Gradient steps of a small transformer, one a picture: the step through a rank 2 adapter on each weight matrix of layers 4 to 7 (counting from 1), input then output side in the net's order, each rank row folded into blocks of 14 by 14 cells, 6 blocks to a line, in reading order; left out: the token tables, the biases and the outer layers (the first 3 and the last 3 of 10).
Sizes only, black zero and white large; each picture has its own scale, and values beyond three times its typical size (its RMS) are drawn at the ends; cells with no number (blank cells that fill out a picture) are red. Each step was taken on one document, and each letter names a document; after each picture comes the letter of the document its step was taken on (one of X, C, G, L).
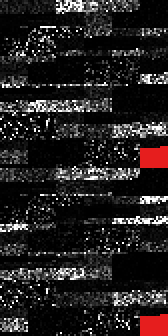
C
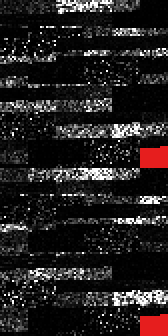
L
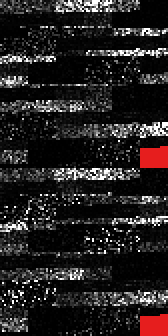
L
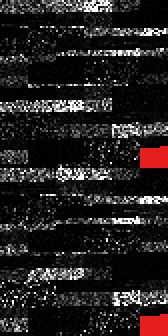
L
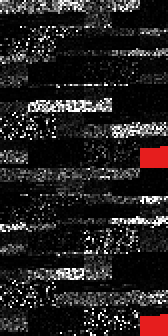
C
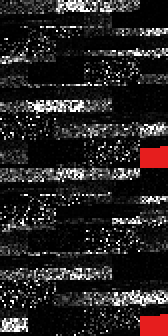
L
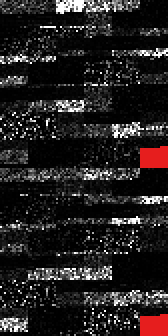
C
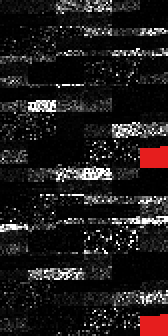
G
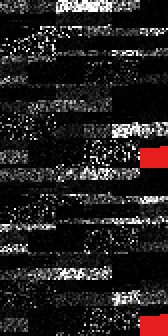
G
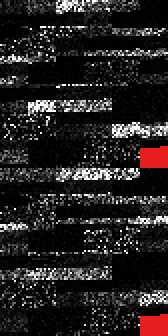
G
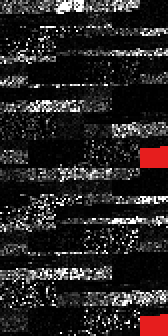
C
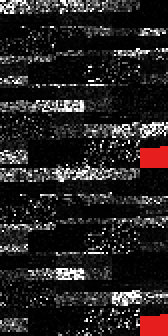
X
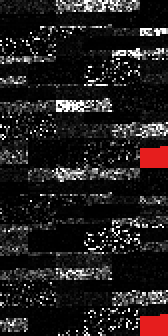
X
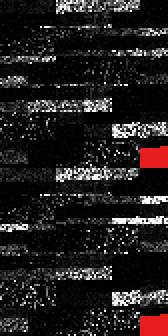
C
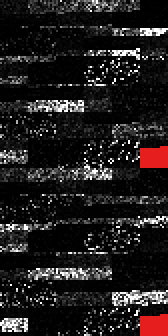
X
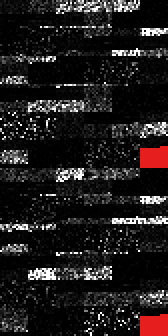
C
